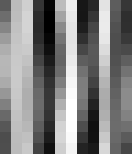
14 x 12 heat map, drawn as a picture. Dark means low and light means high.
Calmest part: middle left. Average level on the scale: 50%. Stripes: upright, repeating 3 times. Grain: streaks running down.
